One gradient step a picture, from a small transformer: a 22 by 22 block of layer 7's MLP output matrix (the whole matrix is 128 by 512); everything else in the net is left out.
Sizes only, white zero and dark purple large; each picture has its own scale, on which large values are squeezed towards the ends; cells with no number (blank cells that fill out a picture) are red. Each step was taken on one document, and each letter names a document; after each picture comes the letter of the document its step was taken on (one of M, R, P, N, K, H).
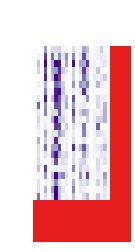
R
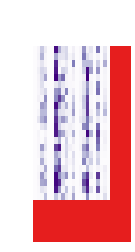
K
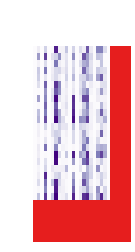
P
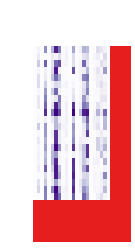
R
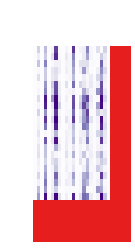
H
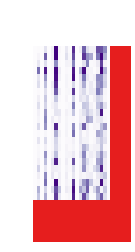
H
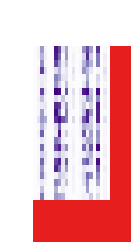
K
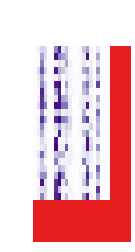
K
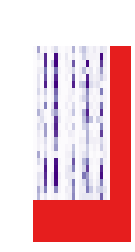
H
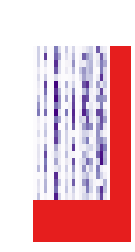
H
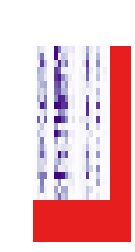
K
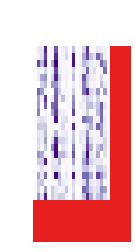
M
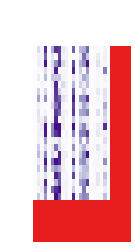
R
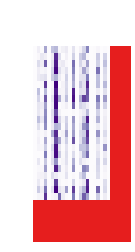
P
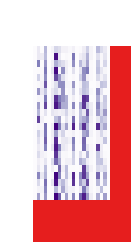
P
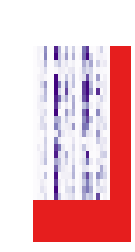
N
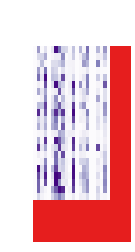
R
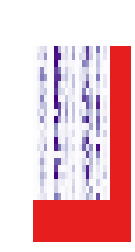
K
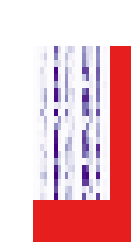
N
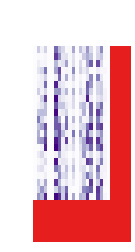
N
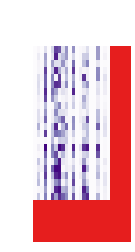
R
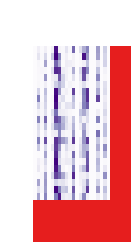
P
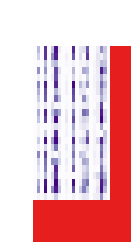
M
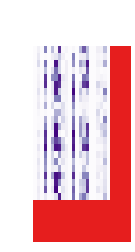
R
